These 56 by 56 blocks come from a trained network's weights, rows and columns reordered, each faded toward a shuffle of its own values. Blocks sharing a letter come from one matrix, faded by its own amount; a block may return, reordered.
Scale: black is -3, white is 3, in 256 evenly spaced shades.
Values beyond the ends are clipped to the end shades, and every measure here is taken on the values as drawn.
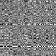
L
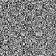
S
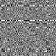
L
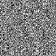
S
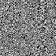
S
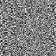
S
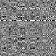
L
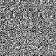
S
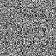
S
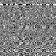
L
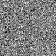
S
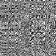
L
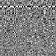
L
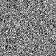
S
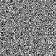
S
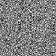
S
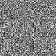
S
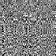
L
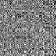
L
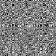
L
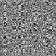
L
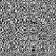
L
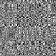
L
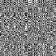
L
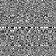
L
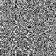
S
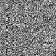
S
